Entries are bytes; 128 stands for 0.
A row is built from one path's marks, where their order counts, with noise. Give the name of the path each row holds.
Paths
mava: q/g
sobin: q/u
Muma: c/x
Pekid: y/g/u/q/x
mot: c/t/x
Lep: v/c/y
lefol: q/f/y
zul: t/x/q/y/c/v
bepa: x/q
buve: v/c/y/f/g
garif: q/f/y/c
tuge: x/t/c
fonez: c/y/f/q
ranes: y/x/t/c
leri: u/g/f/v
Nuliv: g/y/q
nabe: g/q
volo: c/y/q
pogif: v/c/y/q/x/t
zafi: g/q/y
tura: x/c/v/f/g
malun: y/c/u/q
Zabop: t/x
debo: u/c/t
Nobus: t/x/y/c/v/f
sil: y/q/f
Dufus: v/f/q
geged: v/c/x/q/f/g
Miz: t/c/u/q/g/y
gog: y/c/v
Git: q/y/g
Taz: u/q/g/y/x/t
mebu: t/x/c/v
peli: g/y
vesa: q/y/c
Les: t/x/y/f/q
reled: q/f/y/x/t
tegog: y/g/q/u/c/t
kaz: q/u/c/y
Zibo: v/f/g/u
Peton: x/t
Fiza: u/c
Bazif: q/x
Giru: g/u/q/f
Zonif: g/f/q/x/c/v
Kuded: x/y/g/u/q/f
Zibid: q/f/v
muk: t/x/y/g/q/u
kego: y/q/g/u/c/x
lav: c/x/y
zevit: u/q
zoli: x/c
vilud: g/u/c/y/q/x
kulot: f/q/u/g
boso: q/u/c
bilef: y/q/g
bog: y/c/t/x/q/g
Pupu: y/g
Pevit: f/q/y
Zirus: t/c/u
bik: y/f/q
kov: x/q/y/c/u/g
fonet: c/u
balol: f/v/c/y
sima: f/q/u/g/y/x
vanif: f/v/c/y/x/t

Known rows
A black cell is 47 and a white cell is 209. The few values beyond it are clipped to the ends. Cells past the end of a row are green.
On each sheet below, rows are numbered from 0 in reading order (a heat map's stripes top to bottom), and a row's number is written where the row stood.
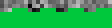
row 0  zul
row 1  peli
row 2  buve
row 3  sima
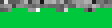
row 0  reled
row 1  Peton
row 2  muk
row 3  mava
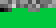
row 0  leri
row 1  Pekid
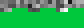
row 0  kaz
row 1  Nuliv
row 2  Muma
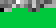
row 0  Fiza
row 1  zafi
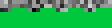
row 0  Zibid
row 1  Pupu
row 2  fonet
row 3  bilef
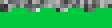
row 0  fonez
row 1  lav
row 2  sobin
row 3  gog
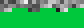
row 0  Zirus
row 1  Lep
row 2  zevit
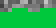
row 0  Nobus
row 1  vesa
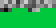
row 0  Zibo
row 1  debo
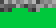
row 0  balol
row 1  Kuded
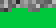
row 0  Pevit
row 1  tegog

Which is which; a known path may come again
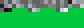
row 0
peli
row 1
boso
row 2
Bazif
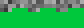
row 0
Kuded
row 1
Miz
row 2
vilud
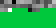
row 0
Peton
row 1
Giru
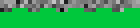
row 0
Dufus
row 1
vanif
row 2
Git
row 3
Nuliv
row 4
muk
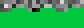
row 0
nabe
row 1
Pupu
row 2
reled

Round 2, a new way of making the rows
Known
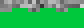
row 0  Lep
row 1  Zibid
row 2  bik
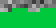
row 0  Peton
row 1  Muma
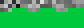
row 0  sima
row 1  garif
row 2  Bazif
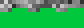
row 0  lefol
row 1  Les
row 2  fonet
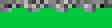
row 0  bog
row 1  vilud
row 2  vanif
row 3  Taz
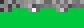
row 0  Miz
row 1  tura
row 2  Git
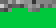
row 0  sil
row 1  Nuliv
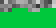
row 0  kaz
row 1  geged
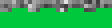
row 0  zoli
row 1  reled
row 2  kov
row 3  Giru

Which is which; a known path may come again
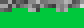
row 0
muk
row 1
Peton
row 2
Dufus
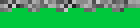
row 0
tegog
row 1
balol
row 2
Pekid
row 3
leri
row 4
zafi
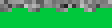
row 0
malun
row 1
sobin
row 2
bog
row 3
mava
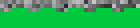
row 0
bilef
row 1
Pupu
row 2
gog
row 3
Kuded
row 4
Les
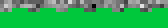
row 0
Zibo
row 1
Zonif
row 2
vesa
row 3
mebu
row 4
peli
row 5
sil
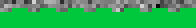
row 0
fonet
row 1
kaz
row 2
nabe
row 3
Nuliv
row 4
Git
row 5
Taz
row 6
lav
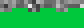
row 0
tuge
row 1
Nobus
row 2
bik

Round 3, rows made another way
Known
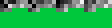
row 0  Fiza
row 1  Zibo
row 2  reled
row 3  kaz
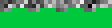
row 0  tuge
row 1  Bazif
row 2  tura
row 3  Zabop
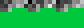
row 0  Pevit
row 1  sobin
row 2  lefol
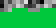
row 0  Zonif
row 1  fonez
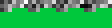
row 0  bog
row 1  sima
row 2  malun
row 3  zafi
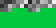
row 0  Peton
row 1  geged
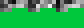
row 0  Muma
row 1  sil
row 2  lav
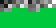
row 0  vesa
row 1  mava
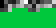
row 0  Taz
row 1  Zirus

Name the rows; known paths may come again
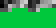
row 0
debo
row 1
vanif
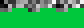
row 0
zevit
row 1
Pupu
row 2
Giru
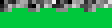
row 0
leri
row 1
Nuliv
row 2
fonez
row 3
kaz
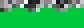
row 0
kov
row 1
pogif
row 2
vesa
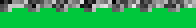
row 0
mebu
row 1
bik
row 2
malun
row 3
Nobus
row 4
sobin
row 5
Pevit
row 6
Bazif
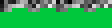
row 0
lav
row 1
boso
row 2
fonet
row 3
tuge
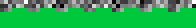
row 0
vilud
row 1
bepa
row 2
Dufus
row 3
zoli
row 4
Zibo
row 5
Zibid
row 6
tegog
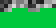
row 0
Lep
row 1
volo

